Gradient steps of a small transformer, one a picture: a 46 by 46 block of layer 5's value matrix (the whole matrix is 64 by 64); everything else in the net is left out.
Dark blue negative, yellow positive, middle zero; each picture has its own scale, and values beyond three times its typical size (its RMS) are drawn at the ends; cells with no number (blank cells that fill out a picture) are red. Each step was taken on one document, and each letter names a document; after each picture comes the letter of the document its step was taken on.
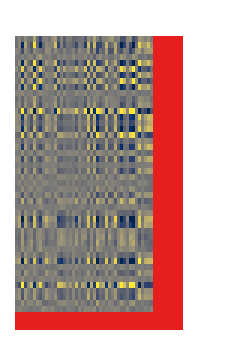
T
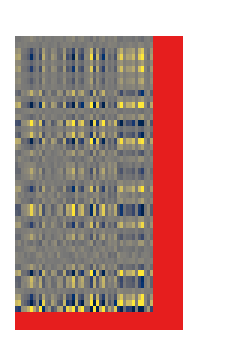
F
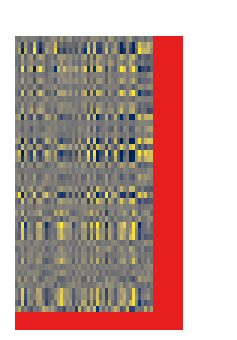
T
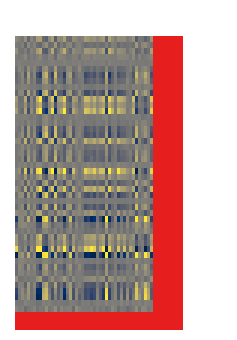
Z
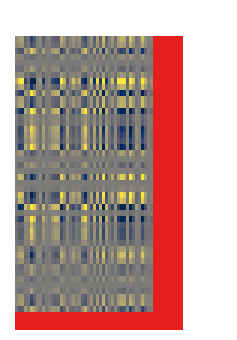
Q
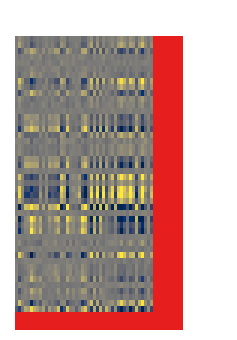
Q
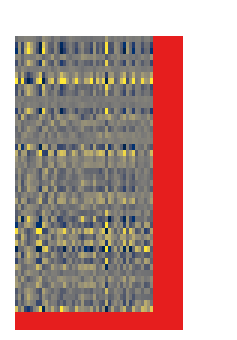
Z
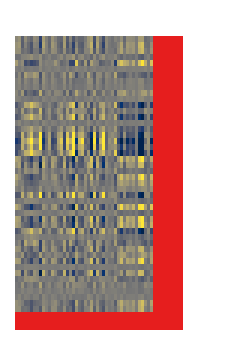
F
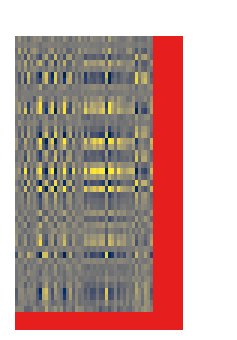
Z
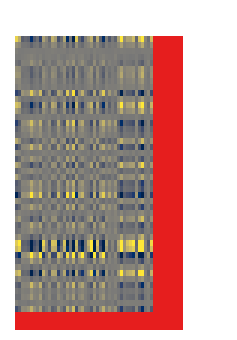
F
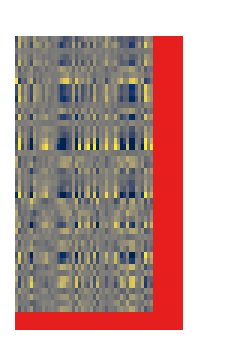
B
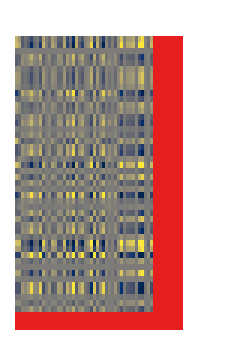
F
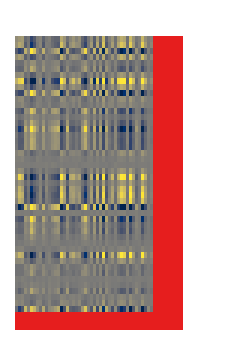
Q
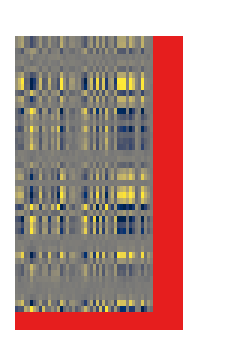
Q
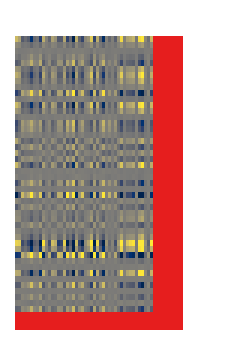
F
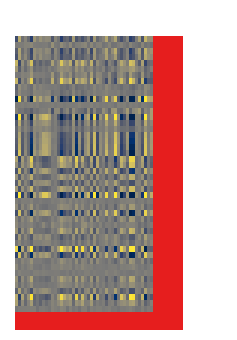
B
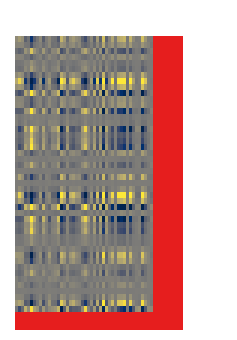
Q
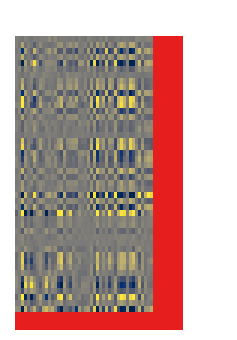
T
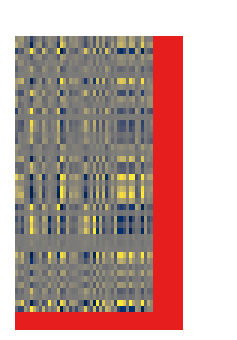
Q
